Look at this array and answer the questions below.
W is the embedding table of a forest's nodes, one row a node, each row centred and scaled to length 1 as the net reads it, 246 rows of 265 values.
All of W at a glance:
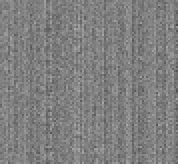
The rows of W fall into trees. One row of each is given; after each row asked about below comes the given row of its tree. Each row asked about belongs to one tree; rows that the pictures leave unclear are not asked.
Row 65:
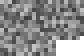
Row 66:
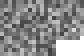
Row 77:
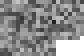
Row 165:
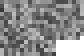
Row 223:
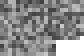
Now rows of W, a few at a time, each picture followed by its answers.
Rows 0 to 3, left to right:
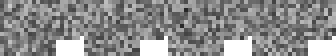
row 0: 66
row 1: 165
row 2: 65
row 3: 77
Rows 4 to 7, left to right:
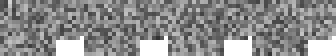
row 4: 66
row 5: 165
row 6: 223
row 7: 66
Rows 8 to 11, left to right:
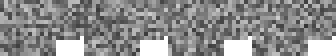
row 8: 165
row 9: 66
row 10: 66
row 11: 77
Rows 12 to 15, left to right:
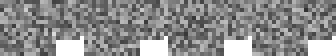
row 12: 165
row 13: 77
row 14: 66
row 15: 165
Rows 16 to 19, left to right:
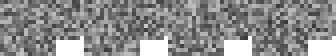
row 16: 77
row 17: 223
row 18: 165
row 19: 77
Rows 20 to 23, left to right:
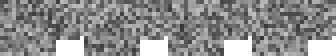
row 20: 223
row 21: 66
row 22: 165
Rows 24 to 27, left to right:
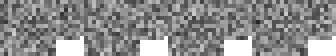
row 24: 66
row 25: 66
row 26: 66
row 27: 66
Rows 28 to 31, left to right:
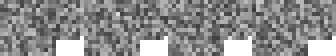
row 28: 223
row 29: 65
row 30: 77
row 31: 165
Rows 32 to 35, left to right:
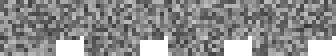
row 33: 165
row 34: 165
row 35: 77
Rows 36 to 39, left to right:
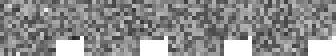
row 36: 66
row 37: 223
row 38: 223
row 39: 66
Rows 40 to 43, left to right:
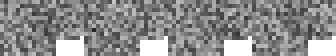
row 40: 223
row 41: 66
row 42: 223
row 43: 223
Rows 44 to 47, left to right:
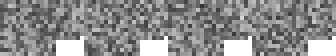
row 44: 223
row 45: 77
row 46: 223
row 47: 65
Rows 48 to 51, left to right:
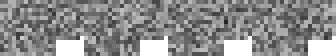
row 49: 77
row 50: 65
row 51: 223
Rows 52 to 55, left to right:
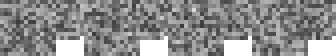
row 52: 77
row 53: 77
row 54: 165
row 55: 223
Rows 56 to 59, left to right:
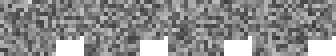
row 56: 65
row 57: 77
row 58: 165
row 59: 77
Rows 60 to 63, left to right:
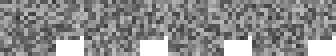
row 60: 77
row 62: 165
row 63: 165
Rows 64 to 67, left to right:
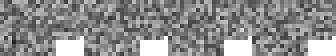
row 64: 77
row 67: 66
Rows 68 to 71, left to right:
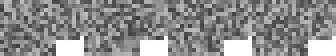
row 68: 165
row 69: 223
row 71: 66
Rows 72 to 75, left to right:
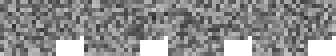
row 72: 223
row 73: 223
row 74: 77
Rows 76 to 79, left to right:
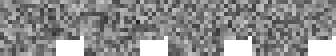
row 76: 223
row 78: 77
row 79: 66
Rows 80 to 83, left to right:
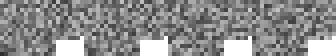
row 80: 77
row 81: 77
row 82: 66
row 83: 66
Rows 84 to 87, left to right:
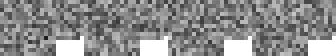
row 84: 165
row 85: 77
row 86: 66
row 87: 165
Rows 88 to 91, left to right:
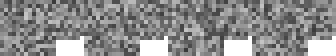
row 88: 77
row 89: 165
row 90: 223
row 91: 66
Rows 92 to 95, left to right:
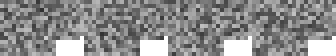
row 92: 223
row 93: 223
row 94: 66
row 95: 77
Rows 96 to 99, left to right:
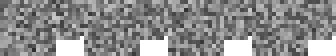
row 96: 77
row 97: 165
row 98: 65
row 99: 165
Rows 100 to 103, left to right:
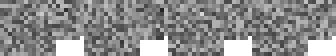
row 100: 77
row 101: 165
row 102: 65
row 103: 65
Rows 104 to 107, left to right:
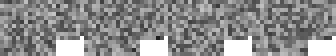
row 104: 77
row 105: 223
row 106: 66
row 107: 223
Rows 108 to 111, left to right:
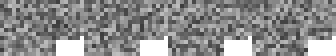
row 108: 223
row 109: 223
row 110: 66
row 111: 66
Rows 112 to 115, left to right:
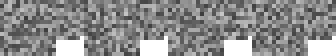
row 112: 66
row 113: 165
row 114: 77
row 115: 165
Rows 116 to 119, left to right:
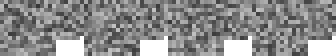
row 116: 77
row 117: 66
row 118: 223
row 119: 165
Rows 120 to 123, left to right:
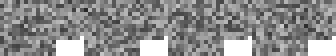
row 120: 66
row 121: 77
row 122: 77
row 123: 223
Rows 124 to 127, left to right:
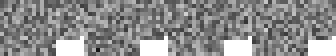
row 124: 66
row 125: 165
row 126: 223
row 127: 66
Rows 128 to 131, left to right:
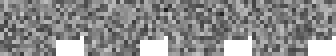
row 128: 165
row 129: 66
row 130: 223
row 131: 223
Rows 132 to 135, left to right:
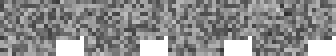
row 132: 223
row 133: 77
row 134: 223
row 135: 65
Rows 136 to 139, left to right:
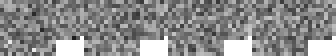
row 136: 65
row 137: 223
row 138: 223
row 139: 223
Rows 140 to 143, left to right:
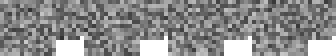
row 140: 165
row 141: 165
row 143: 223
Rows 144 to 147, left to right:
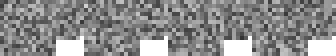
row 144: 66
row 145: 77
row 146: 165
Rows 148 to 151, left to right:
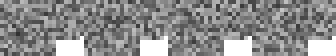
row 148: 65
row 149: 66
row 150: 77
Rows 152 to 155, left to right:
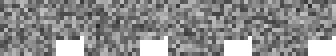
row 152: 165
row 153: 77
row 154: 65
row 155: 77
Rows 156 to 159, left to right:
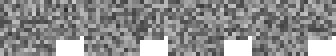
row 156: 66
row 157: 223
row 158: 77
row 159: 77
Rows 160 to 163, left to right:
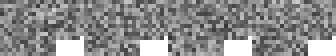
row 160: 77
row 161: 165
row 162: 223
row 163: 165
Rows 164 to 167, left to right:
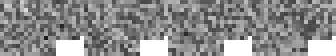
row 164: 165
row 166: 65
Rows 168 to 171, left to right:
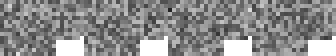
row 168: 66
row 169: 66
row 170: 77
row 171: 223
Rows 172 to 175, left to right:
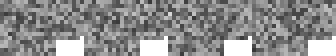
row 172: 77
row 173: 77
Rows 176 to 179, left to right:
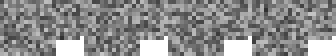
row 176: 165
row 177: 77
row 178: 77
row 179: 66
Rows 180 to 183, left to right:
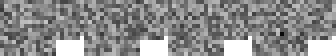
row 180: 165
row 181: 223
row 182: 165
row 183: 77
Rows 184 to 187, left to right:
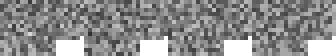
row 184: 223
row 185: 65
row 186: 223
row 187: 223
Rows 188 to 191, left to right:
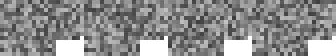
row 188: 223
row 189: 223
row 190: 66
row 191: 77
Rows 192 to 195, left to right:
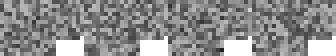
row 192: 165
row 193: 77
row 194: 66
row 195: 223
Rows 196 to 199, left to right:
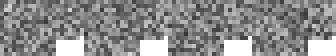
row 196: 66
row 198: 65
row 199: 223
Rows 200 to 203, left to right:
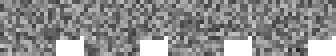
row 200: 223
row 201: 77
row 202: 77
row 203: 66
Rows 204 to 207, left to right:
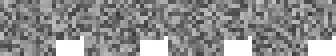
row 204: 165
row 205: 77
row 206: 77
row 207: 165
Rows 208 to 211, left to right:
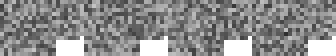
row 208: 66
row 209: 223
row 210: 223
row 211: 66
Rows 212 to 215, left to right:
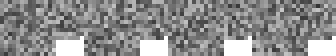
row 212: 77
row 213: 165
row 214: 66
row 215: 223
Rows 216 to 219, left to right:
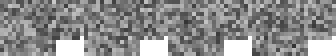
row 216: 223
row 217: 223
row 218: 77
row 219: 77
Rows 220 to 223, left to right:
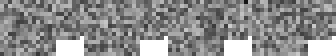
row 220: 77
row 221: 165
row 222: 223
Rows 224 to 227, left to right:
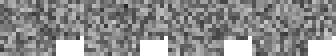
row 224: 223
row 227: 66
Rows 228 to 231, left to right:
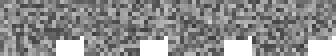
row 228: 223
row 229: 77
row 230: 77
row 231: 66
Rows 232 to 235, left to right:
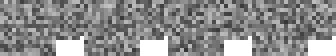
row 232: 165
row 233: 165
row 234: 77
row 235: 223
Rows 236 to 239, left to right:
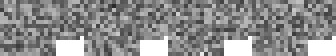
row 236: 165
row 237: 223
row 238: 77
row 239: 165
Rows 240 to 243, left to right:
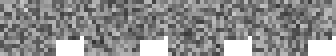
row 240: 165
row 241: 223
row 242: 65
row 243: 223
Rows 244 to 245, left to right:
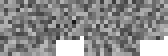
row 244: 223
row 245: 223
